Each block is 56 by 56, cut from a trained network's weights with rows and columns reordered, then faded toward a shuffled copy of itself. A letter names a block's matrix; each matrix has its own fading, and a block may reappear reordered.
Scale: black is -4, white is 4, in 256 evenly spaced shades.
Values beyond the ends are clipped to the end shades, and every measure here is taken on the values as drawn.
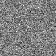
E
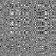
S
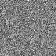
E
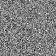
E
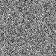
E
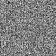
E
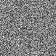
E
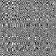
S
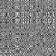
S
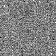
E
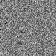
E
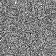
E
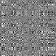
S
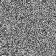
E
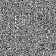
E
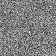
E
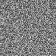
E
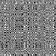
S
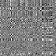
S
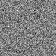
E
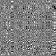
S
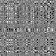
S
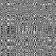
S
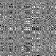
S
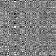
S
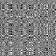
S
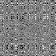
S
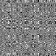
S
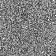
E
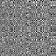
S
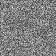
E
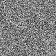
E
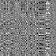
S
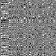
S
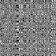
S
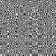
S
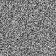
E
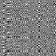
S
